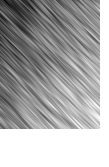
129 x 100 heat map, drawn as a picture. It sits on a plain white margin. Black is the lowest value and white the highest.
The ninth with the lowest average is the top left. No row or column stands out. There are no lone odd cells. There is an overall slope up to the bottom right. Streaks slant down to the right. Neither half mirrors the other.
